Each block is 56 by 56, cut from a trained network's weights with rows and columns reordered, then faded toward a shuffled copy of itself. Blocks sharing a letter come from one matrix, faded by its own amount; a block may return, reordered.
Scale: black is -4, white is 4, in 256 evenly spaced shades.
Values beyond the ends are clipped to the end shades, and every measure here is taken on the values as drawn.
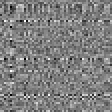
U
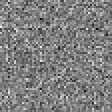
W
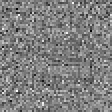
W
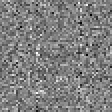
W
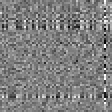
U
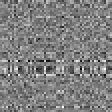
U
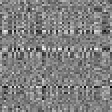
U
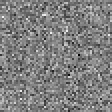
W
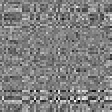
U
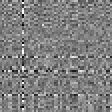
U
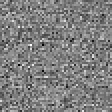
W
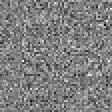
W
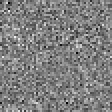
W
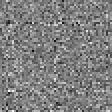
W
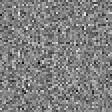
W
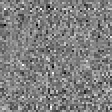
W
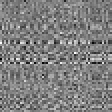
U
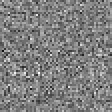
W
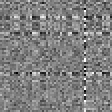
U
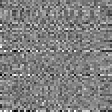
U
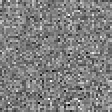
W
